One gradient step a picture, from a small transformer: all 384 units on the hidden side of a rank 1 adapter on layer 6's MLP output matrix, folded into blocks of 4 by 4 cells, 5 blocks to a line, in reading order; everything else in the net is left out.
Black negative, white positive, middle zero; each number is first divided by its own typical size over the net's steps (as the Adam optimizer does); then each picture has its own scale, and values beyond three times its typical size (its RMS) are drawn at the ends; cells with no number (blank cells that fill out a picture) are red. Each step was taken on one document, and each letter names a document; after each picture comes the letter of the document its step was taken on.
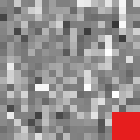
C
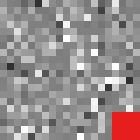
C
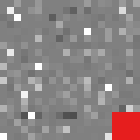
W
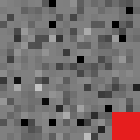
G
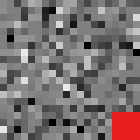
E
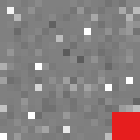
W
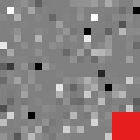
W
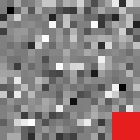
C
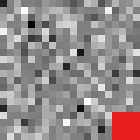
E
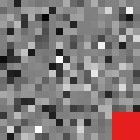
E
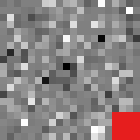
G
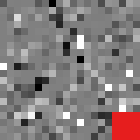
G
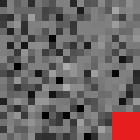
E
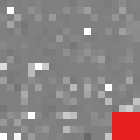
W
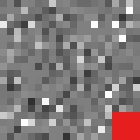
G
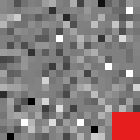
G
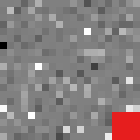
W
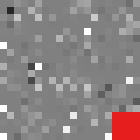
W
